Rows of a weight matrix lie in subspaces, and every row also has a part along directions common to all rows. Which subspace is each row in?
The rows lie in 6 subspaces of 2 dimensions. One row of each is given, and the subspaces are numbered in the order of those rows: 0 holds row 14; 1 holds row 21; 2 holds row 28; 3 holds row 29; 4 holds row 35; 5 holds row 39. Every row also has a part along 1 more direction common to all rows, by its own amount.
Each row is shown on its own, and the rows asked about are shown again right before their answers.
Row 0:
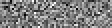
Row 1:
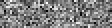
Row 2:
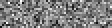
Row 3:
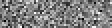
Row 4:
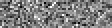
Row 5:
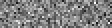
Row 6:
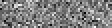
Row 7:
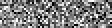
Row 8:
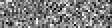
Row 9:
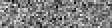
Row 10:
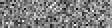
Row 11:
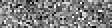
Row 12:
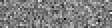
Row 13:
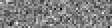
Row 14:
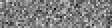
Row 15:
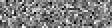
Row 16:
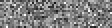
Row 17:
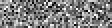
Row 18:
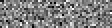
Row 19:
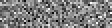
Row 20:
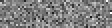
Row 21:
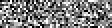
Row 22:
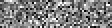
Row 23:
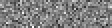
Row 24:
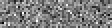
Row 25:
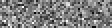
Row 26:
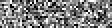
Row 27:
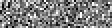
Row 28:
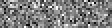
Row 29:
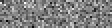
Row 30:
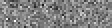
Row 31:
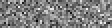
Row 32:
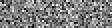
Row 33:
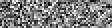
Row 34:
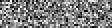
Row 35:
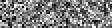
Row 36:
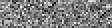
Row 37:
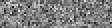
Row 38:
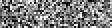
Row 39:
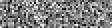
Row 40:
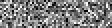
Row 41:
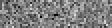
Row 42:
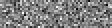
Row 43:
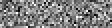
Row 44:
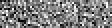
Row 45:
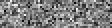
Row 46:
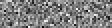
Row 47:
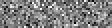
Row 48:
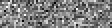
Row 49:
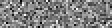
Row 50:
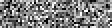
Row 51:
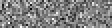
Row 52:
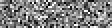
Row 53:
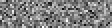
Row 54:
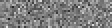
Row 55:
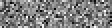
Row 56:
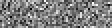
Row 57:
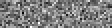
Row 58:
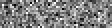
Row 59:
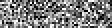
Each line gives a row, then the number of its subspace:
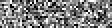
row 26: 1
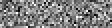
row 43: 0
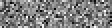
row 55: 0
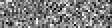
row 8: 0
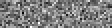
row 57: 5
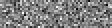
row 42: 5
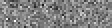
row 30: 2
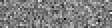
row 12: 3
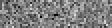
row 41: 1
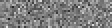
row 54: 3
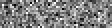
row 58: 1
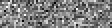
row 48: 2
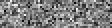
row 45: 2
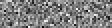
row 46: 0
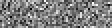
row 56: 1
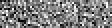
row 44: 1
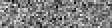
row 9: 2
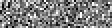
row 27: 1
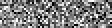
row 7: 3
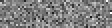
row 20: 3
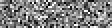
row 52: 2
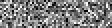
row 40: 4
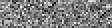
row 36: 5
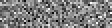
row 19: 3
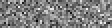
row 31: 5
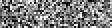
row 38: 4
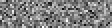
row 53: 4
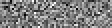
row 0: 4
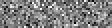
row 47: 2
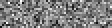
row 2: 5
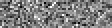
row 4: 5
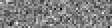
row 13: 0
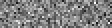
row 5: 3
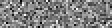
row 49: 5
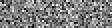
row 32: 3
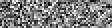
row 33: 5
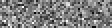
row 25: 4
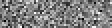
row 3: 4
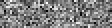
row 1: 2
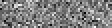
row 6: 4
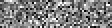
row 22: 2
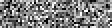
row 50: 2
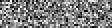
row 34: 1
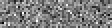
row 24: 5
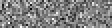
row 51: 1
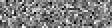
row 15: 4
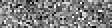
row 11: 4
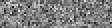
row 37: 2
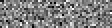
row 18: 3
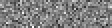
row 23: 5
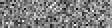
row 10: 0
